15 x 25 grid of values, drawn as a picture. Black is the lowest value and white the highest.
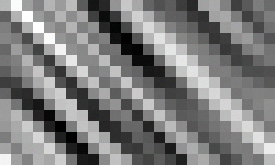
Slope: none. Average level on the scale: 50%. Ninth with the highest average: top left.
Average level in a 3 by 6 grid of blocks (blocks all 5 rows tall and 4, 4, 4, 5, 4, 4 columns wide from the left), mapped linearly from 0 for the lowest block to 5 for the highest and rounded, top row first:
450412 / 233152 / 512125
